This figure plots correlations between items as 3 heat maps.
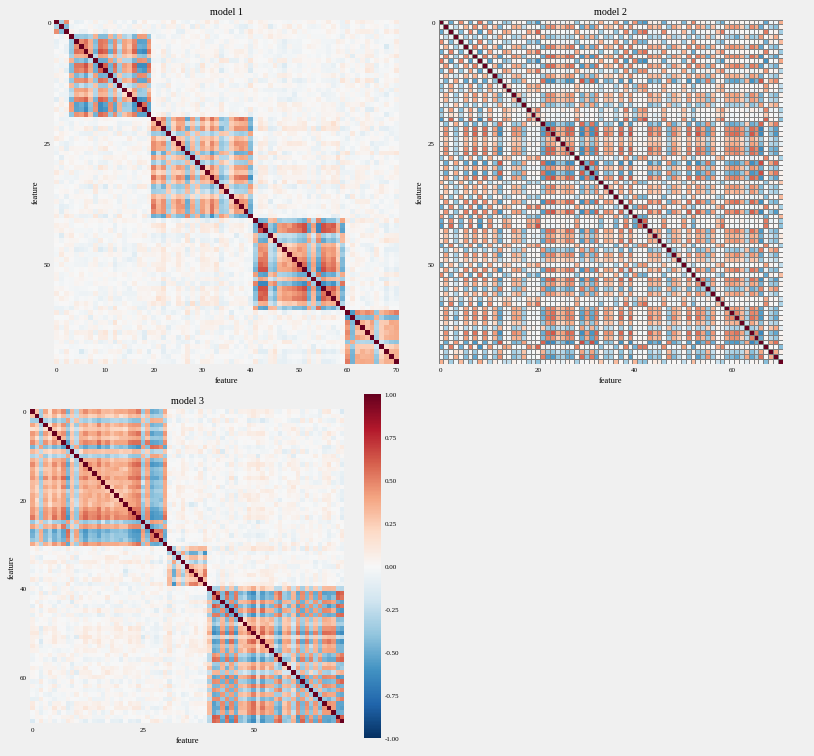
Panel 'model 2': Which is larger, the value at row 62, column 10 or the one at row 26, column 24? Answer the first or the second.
the second
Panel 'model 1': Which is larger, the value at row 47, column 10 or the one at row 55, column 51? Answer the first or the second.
the second
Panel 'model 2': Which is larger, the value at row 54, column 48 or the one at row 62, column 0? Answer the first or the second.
the first
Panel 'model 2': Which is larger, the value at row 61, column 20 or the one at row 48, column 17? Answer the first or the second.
the first
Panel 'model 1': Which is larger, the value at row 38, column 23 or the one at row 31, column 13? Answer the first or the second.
the second
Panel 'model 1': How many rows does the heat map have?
71
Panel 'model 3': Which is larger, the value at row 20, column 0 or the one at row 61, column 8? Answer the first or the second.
the first
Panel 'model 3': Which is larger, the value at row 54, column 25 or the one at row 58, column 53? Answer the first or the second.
the second
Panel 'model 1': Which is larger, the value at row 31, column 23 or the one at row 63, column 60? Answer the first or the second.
the second
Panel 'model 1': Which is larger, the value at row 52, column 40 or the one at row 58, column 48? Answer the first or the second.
the second
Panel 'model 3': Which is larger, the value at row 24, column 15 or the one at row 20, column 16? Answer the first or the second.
the first
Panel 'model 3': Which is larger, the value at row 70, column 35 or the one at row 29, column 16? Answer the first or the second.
the first
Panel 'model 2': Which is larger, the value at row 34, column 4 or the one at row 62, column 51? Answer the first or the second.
the second
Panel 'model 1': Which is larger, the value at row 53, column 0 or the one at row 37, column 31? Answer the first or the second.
the second
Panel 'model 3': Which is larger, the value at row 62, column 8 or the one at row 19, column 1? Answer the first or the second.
the second
